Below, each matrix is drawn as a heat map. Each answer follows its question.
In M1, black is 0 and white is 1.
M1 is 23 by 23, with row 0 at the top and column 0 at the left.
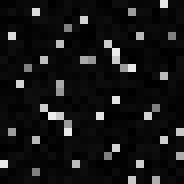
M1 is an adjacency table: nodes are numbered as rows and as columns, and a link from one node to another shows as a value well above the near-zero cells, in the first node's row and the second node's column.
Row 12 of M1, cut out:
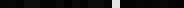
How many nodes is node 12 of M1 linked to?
1
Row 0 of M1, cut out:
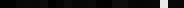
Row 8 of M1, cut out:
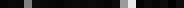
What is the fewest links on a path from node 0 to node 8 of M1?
6
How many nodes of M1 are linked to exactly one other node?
10
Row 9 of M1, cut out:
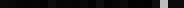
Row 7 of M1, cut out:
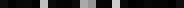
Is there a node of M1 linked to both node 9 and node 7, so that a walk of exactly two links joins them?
no
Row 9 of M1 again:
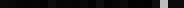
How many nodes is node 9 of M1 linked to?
1
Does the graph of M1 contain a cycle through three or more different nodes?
no
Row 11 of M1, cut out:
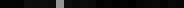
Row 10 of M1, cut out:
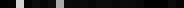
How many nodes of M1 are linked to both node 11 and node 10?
1
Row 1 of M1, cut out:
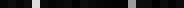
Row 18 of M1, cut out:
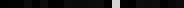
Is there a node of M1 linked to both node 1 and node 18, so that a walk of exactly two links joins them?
no
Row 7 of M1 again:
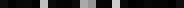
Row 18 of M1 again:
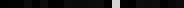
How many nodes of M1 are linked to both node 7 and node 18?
1
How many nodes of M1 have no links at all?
0
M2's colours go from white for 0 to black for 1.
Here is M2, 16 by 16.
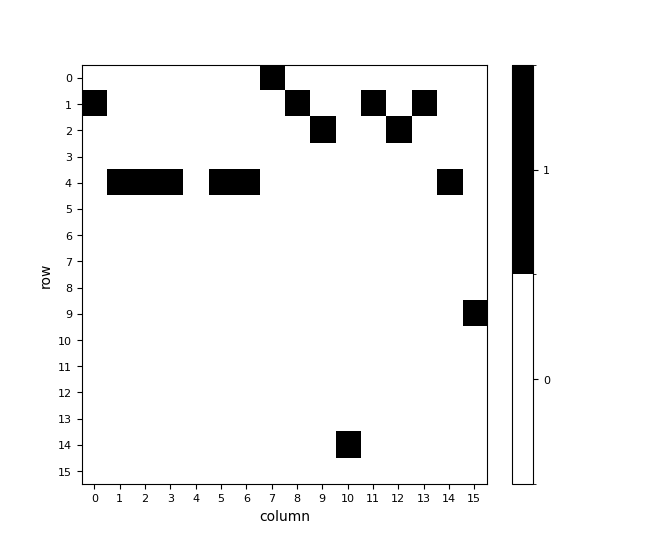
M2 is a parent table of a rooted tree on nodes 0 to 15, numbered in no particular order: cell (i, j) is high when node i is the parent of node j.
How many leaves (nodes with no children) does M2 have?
10
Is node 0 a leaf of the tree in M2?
no
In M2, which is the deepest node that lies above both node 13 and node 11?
1
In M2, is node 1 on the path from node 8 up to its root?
yes
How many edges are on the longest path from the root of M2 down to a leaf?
3
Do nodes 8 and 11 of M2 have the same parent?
yes
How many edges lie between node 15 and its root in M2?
3
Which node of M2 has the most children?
4
